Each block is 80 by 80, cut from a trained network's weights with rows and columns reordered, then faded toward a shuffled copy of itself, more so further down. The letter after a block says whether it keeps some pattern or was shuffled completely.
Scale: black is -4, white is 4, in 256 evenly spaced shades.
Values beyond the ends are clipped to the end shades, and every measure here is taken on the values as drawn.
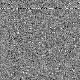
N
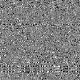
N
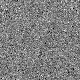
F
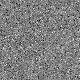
F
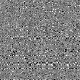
N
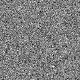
N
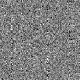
N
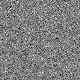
F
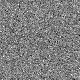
F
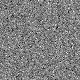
F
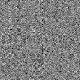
N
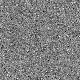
F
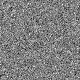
F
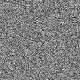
N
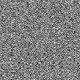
N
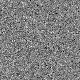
F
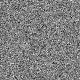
F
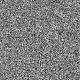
F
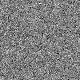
F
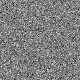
F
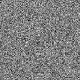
N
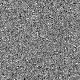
F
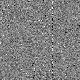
N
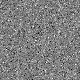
F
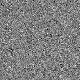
N
